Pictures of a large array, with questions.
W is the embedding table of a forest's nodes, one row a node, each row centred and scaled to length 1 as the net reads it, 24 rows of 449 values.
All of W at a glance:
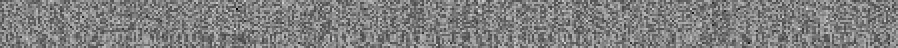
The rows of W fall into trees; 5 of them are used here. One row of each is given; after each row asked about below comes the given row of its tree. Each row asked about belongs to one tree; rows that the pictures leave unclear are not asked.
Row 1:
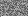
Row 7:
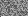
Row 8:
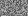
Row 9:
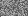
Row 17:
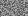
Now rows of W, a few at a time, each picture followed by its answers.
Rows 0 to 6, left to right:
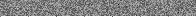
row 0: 8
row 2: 9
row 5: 8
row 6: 9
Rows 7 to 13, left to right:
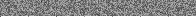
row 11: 9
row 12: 1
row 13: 9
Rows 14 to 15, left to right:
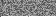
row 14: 7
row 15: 1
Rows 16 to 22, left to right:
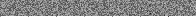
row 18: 17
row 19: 17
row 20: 17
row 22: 7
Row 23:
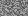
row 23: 17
